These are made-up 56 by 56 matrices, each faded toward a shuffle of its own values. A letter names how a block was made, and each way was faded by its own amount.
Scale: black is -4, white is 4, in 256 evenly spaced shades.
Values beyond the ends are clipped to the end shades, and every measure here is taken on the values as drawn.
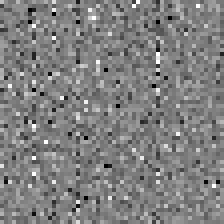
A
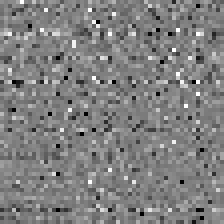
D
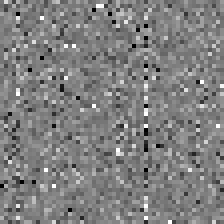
A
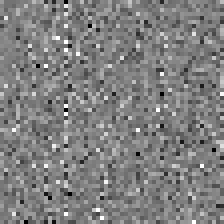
A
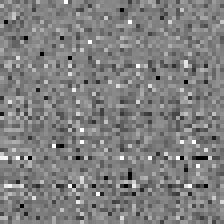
D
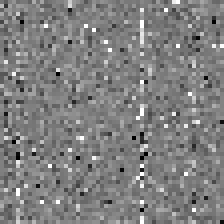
A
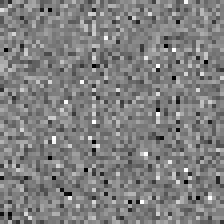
A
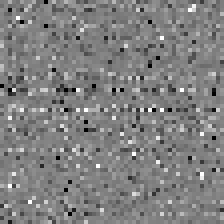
D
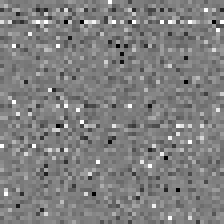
D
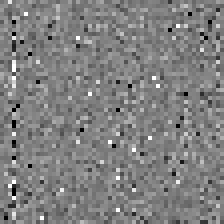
A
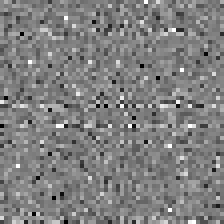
D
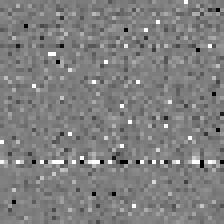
D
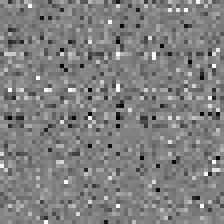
D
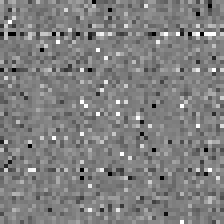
D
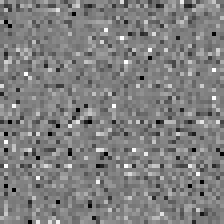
D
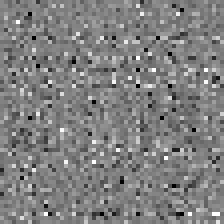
D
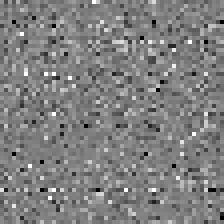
D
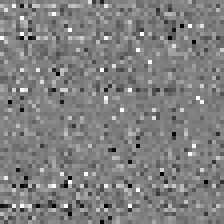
D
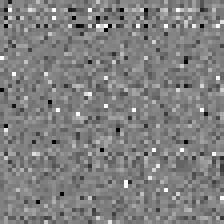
D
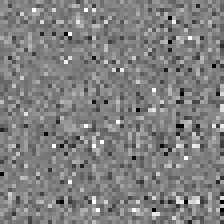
D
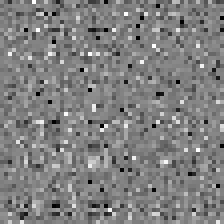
D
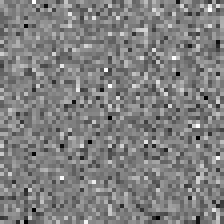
A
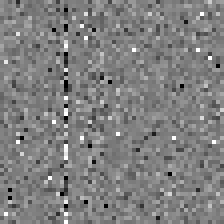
A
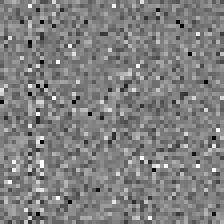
A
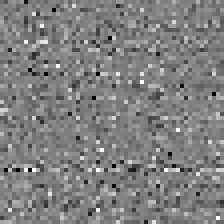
D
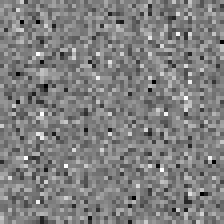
A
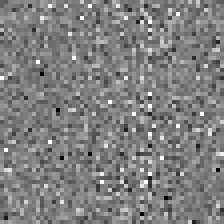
A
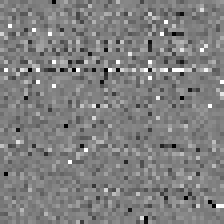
D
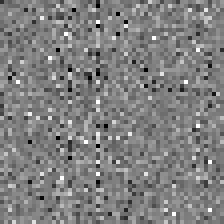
A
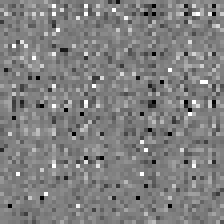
D
